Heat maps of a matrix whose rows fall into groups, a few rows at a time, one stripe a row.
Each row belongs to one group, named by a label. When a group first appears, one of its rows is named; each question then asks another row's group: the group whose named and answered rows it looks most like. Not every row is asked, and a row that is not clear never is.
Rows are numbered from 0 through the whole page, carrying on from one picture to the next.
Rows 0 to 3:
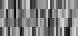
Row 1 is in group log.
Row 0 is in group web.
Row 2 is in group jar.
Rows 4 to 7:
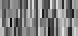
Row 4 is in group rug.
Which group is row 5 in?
rug
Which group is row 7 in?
jar
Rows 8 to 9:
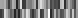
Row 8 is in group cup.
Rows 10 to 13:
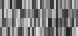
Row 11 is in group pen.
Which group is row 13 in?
jar
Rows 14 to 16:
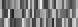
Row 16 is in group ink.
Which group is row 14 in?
rug
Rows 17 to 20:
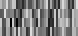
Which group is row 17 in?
cup
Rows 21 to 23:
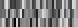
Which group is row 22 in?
cup
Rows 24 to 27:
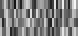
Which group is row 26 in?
pen
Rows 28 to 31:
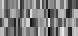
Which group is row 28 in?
rug
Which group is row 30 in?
web
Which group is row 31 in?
jar
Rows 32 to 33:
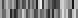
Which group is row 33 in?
ink
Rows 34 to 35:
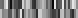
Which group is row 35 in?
cup
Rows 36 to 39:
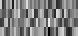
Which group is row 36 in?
pen
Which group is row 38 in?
web
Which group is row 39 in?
jar
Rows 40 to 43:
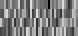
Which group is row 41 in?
ink
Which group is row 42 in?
cup
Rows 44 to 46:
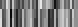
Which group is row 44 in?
cup
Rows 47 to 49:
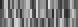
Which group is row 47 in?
web
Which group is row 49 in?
pen
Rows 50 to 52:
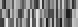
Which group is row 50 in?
pen
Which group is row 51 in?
jar
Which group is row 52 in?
ink
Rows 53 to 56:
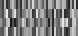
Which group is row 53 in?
rug
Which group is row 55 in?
ink
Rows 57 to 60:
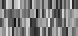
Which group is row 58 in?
cup
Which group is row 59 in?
web
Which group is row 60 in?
pen
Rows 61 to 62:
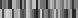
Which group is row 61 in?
rug
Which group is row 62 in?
pen
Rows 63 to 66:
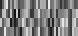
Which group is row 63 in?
web
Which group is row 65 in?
ink
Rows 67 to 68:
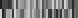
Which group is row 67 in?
rug
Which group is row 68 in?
pen
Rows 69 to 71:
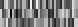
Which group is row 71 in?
cup
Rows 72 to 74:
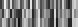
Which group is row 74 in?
jar
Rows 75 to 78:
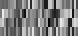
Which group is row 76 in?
cup
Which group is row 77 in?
jar
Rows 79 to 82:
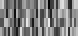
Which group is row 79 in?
jar
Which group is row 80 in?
log
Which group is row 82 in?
cup
